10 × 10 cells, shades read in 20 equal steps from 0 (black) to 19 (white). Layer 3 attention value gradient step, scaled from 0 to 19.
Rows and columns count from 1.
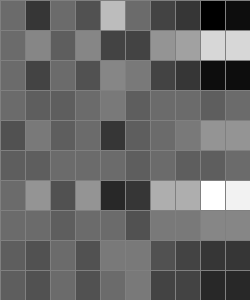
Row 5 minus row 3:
-2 4 -1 2 -6 -2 3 5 10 10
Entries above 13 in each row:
1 2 0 0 0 0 2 0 0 0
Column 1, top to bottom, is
8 8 8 8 6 7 8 8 7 7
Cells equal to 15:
0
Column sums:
75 73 74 77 78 71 78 76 78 80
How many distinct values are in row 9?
6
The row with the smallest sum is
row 3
